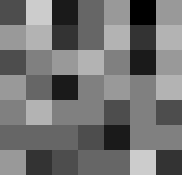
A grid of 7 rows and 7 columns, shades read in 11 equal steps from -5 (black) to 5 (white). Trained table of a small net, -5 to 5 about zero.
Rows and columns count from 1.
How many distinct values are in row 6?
4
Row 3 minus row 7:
-3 3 3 3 1 -7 4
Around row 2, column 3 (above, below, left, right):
-4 1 2 -1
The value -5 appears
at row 1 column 6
